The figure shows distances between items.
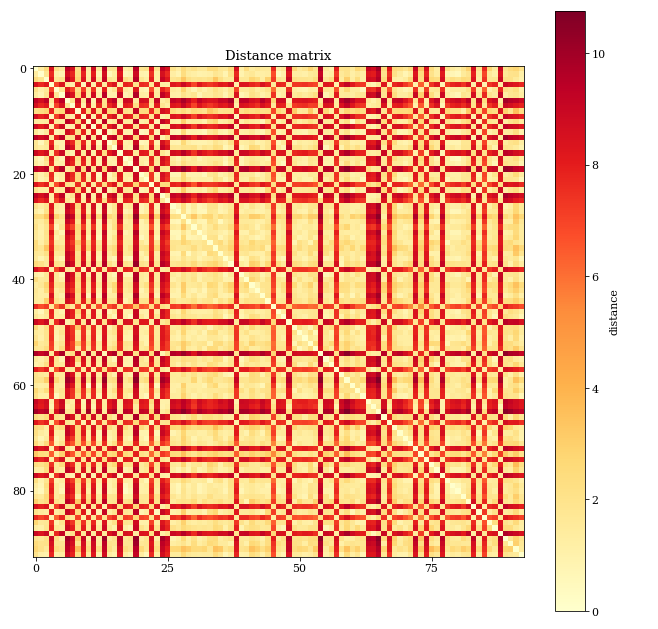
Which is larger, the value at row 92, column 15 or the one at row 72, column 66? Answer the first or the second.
the second
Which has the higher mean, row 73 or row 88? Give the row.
88
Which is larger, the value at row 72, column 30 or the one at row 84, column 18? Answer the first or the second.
the first
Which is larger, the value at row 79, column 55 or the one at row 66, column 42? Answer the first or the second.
the second
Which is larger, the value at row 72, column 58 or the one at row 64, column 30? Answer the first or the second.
the first
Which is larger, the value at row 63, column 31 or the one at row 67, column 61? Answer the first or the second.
the first
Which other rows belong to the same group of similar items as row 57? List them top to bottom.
3, 6, 7, 9, 11, 13, 16, 19, 22, 24, 25, 38, 45, 48, 54, 63, 64, 65, 67, 72, 74, 77, 83, 85, 88
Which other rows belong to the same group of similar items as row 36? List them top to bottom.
0, 1, 2, 4, 5, 8, 10, 12, 14, 15, 17, 18, 20, 21, 23, 26, 27, 28, 29, 30, 31, 32, 33, 34, 35, 37, 39, 40, 41, 42, 43, 44, 46, 47, 49, 50, 51, 52, 53, 55, 56, 58, 59, 60, 61, 62, 66, 68, 69, 70, 71, 73, 75, 76, 78, 79, 80, 81, 82, 84, 86, 87, 89, 90, 91, 92
